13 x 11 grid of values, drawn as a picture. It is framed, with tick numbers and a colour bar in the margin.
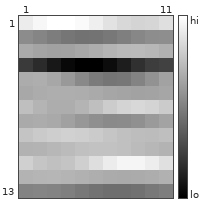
The middle left is the calmest part. The ninth with the lowest average is the top middle. Streaks run across, left to right. There is no overall slope.
